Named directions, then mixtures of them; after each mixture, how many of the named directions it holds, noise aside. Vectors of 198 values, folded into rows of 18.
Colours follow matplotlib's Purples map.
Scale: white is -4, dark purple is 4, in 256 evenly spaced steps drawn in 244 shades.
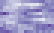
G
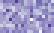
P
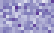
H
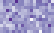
one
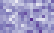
two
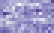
two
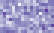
three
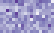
two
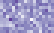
two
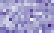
two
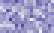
one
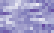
one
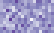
one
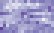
one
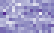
three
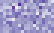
one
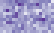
three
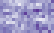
three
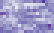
two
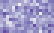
three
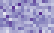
three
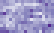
two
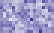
three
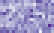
two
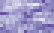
one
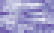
one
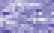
two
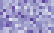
two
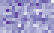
three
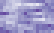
one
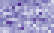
two
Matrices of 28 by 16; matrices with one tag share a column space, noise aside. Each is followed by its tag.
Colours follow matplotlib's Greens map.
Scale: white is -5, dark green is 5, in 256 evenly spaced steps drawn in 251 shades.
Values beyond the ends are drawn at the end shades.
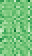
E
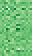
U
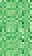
E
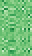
U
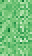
E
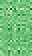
U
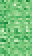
E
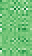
U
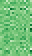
U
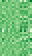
E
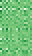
U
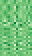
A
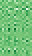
U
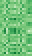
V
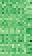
V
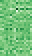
U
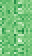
V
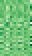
A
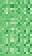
V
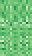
A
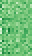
V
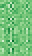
V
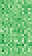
V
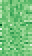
A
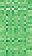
U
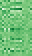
U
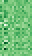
A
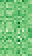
E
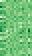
E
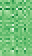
U
